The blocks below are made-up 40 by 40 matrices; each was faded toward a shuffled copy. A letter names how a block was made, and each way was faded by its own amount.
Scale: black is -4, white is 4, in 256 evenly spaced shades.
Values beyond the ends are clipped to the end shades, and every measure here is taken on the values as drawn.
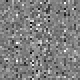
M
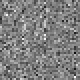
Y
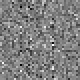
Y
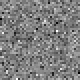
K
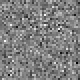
K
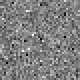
K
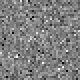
K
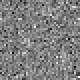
K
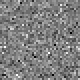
K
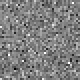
K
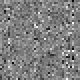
M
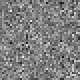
Y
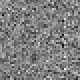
Y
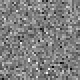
K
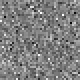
K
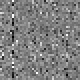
M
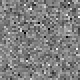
K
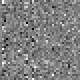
M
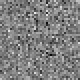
Y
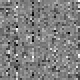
M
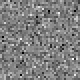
K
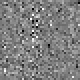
M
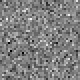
K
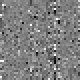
M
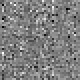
M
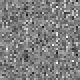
Y
